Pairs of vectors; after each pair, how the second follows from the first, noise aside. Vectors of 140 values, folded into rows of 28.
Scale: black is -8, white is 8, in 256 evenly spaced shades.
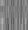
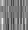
scaled up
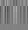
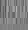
sign-scrambled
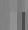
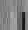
scaled up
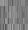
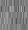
shuffled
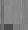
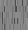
shuffled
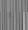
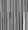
scaled up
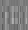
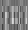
scaled up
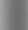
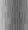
scaled up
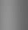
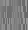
sign-scrambled
